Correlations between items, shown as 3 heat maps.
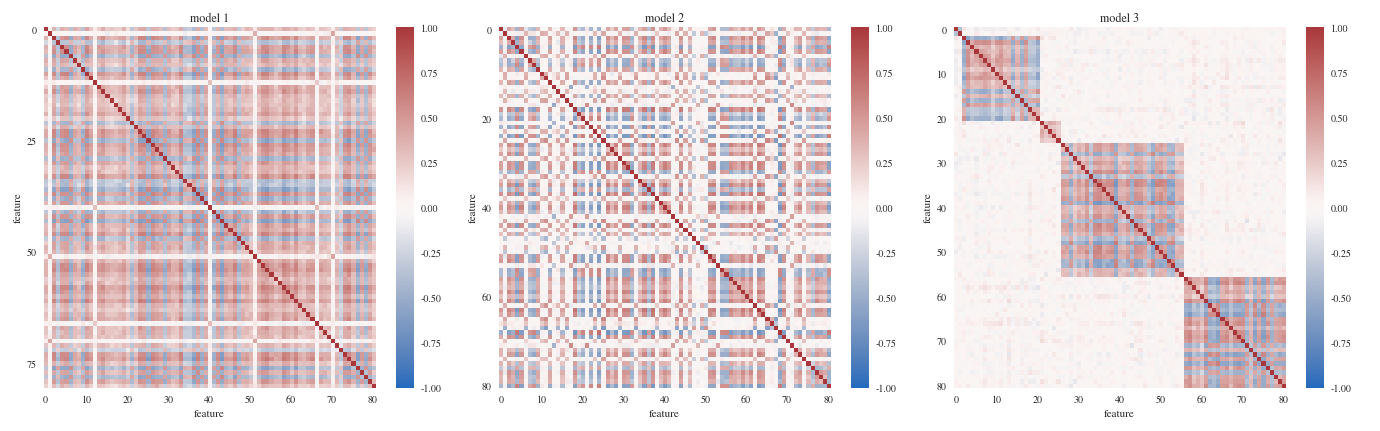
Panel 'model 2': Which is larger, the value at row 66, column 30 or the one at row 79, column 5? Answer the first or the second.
the second
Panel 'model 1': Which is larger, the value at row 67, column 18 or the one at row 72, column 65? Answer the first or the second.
the first
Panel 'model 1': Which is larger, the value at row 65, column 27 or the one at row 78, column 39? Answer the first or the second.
the first
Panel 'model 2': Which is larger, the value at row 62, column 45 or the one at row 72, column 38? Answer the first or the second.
the first
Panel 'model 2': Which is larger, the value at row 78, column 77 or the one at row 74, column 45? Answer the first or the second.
the first
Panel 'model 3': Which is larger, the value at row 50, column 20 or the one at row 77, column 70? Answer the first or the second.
the first
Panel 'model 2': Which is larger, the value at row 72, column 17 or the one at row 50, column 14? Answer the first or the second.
the first
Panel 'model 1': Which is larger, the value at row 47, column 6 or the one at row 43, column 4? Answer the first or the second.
the first
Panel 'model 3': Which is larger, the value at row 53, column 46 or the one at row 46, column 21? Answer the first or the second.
the second
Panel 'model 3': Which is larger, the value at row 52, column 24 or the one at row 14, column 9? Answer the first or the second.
the first
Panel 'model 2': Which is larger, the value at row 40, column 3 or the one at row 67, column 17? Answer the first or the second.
the first
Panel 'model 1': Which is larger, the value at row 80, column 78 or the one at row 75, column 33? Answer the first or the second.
the second
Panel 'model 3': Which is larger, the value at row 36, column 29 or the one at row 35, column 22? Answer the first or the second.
the first
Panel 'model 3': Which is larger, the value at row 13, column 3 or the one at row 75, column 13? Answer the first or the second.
the first
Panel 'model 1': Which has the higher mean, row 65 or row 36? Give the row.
65
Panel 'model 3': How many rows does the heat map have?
81
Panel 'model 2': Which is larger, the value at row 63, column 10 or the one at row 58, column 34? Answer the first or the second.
the second
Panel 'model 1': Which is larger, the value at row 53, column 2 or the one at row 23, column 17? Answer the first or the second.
the first
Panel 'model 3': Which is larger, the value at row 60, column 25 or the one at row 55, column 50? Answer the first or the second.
the second
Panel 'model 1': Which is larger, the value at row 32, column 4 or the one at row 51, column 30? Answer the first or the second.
the first
